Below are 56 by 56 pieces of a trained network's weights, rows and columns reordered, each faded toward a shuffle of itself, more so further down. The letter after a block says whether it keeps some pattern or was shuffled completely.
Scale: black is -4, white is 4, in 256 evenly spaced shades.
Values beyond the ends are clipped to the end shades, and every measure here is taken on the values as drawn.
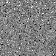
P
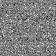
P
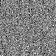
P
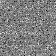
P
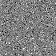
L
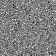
L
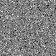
L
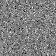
L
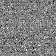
P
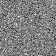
L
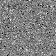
L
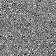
P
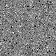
L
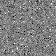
P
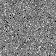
L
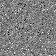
L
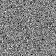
L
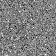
P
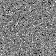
L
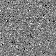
P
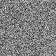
P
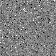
P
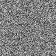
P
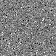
L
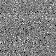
P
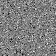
L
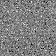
P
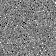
L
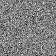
P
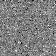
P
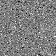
L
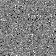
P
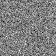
L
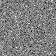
L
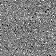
P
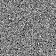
L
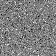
L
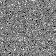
P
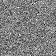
L
